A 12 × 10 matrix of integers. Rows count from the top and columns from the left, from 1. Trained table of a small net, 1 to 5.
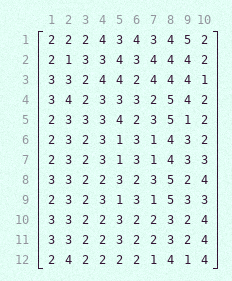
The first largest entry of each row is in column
9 5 4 8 8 8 8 8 8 10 10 2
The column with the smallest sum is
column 3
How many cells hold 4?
23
